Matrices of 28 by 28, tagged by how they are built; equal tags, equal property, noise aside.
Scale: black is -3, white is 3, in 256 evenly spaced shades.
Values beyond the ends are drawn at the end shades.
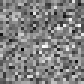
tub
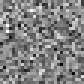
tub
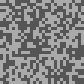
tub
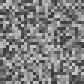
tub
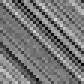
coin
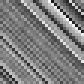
coin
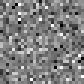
tub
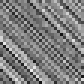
coin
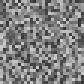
tub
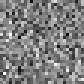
tub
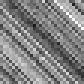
coin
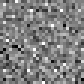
tub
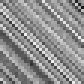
coin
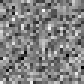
tub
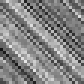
coin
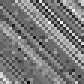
coin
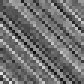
coin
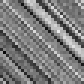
coin
